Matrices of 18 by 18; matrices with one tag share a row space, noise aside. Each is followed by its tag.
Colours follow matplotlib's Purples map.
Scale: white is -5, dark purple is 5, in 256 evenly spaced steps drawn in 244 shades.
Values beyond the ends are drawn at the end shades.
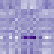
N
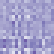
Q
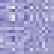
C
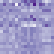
N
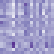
C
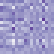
C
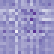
N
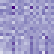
C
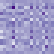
C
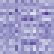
N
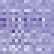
Q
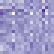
C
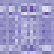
N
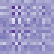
Q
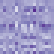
N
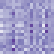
C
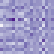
C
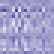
Q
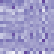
C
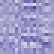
N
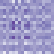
Q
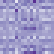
N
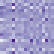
C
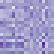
C
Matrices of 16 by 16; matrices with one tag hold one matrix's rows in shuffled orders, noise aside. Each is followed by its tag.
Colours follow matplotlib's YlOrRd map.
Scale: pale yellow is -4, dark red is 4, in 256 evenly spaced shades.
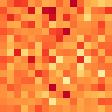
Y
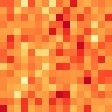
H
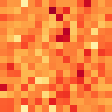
H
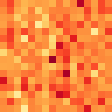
H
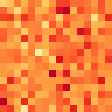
H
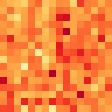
H
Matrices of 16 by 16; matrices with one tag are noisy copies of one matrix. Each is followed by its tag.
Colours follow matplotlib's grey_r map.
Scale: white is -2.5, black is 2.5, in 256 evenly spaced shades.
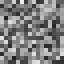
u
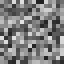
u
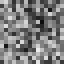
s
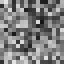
s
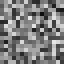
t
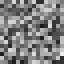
u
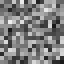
u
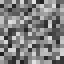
u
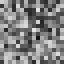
s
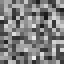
t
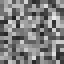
t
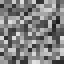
u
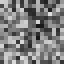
s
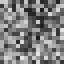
s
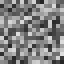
u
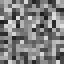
t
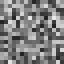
t
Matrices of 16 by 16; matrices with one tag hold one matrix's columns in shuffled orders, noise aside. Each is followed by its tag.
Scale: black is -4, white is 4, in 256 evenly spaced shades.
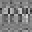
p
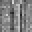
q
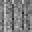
q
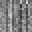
q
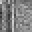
q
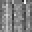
q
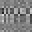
p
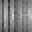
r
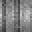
r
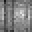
r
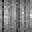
r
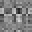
p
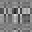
p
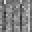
q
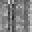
q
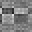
p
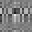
p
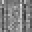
q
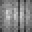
r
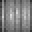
r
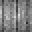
r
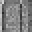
q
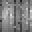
r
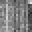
q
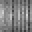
r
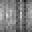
r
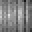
r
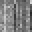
q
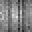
r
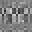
p
